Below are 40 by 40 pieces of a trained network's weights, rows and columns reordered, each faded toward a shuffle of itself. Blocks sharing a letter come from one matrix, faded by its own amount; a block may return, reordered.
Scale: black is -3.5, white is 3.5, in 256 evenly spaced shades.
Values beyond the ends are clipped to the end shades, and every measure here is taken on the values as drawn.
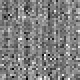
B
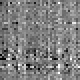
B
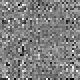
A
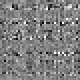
B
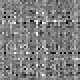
B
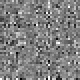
A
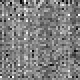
B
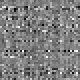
B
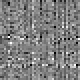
B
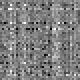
B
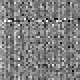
B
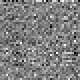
A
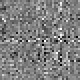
A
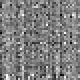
B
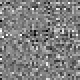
A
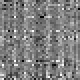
B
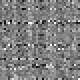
B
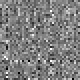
A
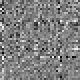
A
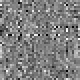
A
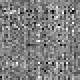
B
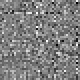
A
